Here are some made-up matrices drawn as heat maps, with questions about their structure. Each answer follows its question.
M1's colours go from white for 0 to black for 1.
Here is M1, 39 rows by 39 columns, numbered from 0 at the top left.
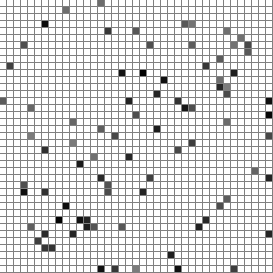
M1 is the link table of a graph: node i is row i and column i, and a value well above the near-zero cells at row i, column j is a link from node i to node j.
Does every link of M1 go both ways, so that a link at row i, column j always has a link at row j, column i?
yes
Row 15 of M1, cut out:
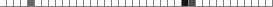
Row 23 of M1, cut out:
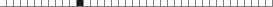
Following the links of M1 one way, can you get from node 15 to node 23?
yes
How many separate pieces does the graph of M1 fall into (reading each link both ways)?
6
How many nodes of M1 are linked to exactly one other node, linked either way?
10
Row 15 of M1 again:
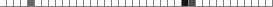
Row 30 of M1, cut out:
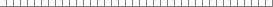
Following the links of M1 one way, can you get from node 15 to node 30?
no
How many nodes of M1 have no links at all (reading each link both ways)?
3
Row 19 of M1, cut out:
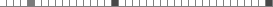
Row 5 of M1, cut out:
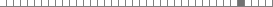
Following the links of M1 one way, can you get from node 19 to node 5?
no
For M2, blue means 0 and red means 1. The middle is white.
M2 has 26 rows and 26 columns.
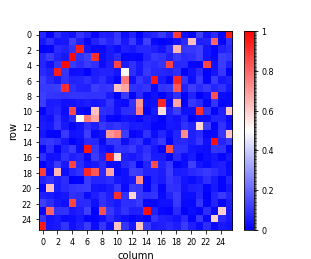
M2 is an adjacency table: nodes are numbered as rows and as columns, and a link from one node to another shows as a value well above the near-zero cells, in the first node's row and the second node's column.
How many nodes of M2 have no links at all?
0
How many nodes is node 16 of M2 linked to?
2
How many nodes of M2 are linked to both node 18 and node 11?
2
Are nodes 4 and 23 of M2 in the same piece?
no
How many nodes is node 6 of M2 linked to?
3
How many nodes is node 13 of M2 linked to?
4
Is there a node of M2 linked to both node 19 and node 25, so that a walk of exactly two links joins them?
yes
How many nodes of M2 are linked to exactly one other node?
7
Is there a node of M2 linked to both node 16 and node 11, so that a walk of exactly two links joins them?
no
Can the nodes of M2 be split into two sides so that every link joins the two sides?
no
